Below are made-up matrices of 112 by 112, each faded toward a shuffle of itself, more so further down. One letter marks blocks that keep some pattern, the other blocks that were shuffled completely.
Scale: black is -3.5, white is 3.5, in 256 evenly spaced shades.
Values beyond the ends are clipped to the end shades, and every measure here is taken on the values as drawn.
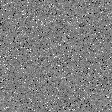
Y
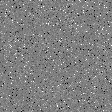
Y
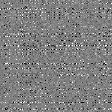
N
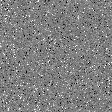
Y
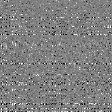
N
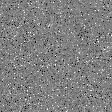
Y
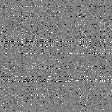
N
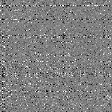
N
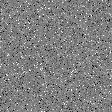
Y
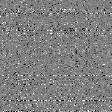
N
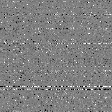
N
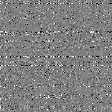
N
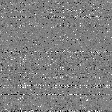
N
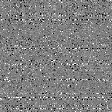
N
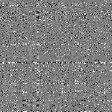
N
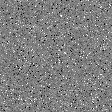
Y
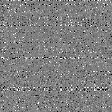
N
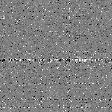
N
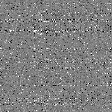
N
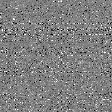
N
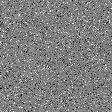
Y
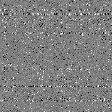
N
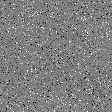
Y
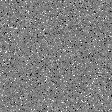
Y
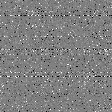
N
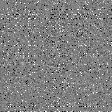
N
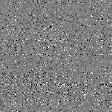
N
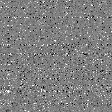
N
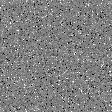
Y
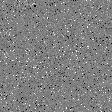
Y
